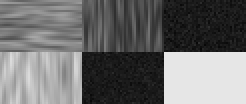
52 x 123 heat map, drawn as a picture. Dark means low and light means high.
It is made of 2 by 3 panels. Panel 1,1: middling, streaked across. Panel 1,2: low, streaked downward. Panel 1,3: very low, fine-grained, faint in contrast. Panel 2,1: high, streaked downward. Panel 2,2: very low, fine-grained, faint in contrast. Panel 2,3: very high, flat.
